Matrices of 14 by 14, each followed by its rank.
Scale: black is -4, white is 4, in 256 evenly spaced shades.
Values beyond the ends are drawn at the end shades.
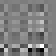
one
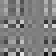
one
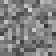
full rank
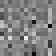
three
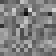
three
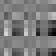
one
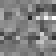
three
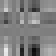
one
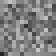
full rank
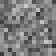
full rank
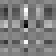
one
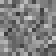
full rank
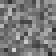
full rank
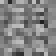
three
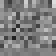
three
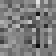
three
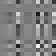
one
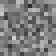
full rank
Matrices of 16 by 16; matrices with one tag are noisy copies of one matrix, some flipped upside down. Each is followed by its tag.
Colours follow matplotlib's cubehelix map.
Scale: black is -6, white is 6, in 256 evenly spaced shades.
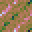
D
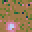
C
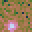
C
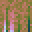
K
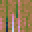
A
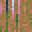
A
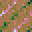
D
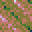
D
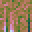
K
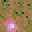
C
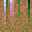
K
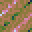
D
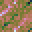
D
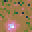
C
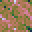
D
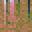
K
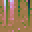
K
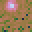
C
